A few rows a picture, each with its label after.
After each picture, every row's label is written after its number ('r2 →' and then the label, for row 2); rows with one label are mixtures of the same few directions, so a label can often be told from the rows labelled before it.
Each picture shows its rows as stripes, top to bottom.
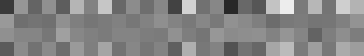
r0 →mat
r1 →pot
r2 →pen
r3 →mat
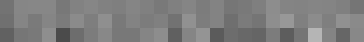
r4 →pot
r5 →mat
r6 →pen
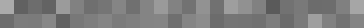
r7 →pot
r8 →pen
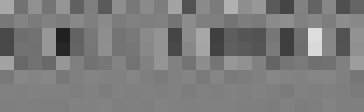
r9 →mat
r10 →mat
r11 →pen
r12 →pen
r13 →pot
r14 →pot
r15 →mat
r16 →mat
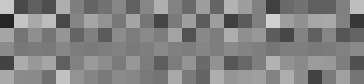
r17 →pot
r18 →pot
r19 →mat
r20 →pot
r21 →pot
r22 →pen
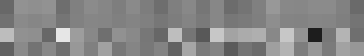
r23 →pot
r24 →pot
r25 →pen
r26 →mat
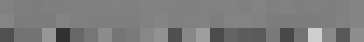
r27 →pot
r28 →pot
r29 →pen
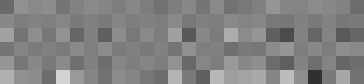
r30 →pot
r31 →mat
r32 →mat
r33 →mat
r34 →mat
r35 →pen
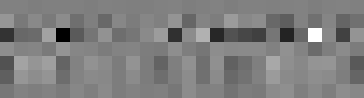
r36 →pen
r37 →mat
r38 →pen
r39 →pen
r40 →pot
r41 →pot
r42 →mat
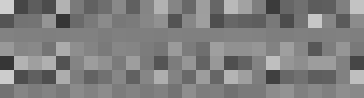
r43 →pot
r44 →pen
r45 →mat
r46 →pen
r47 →pot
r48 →pot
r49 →mat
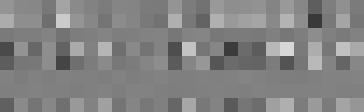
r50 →pen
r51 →pen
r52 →pen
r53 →mat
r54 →pen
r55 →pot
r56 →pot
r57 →mat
